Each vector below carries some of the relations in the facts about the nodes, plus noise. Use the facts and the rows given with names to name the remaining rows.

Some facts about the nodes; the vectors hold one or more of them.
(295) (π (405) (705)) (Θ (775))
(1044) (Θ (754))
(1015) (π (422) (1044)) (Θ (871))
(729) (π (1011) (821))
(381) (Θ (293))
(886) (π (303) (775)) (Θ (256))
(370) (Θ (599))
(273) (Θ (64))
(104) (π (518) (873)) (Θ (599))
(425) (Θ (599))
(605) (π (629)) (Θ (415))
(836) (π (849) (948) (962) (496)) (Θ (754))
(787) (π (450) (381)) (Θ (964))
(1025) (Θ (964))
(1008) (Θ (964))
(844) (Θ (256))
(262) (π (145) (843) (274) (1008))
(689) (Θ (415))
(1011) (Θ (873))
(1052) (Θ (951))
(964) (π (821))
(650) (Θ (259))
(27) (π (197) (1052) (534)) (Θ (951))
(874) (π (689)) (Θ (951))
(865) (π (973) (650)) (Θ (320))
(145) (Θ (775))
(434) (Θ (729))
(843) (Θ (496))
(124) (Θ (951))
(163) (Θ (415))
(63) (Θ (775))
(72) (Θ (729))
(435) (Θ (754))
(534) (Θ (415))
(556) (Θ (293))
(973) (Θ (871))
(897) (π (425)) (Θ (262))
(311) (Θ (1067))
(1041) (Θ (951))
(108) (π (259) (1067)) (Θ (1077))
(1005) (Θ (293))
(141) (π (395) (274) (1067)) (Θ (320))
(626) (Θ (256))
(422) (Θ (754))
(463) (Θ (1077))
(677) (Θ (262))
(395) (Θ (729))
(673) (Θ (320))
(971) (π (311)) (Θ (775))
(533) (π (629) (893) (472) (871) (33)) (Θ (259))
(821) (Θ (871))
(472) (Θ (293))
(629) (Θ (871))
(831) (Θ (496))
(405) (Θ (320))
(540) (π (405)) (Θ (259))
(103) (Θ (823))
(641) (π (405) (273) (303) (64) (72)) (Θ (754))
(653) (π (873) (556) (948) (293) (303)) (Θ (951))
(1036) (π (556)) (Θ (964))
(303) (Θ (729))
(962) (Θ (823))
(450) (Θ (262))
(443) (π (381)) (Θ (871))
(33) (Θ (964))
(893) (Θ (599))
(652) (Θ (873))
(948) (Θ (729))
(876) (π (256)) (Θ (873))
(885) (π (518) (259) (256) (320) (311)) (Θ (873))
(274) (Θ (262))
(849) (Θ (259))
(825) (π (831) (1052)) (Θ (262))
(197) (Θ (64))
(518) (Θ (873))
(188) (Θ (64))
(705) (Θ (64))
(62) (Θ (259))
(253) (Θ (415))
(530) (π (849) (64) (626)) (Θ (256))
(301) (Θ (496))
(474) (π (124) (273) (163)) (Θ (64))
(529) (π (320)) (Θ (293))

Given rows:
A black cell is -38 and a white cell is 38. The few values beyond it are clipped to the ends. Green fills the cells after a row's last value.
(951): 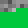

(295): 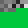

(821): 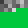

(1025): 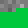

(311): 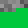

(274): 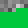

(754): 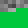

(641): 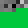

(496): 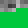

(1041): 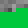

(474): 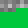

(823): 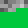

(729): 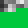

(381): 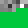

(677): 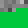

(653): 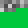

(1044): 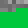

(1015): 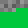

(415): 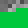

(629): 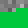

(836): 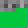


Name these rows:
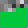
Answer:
(262)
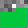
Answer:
(72)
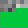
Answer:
(705)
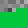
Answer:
(1052)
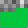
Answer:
(450)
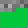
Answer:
(104)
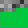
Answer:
(529)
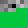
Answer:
(293)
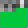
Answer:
(1036)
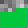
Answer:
(873)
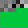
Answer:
(540)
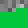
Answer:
(893)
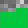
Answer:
(64)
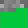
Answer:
(518)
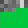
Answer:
(1011)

